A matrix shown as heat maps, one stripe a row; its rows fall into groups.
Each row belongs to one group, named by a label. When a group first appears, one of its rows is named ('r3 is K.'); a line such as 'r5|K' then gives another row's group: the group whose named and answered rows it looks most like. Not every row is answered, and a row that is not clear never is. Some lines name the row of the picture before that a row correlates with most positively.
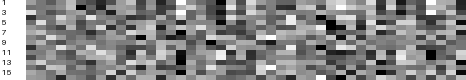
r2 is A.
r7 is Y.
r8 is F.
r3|A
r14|F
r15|Y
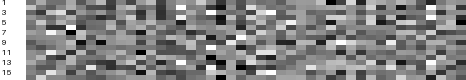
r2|A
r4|A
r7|F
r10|F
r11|F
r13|A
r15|F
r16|Y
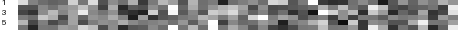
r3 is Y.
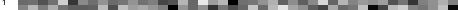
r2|Y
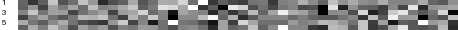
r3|Y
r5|A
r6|Y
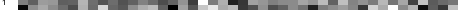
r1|F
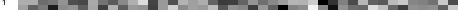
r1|Y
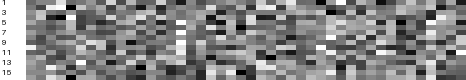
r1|Y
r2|F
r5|A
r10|A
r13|A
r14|F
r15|F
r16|F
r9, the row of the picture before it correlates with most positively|2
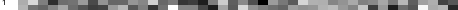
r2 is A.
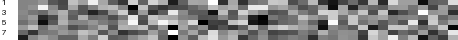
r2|F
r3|A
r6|Y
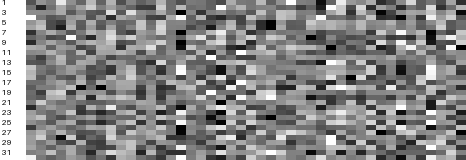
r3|Y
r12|F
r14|A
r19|F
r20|F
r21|Y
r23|A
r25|A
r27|Y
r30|A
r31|F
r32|A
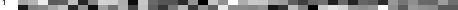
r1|F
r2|A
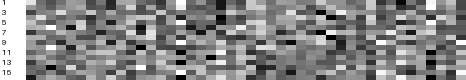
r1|A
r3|Y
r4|Y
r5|A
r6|F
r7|A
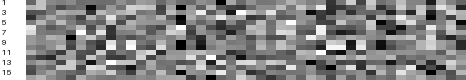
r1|Y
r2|Y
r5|Y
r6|A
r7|A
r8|F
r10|Y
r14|Y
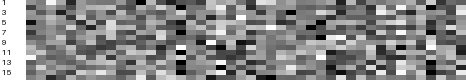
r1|F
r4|F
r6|F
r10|A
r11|Y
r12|A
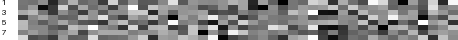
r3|Y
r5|A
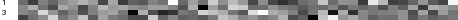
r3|F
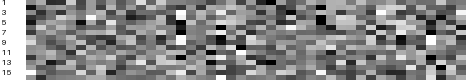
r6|Y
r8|A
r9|A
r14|Y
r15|A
